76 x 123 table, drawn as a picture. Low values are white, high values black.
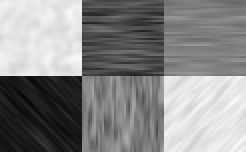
It is made of 2 by 3 panels. Panel 1,1: very low, blotchy, faint in contrast. Panel 1,2: high, streaked across. Panel 1,3: middling, streaked across, faint in contrast. Panel 2,1: very high, slanting down to the right, faint in contrast. Panel 2,2: middling, streaked downward. Panel 2,3: very low, slanting up to the right, faint in contrast.
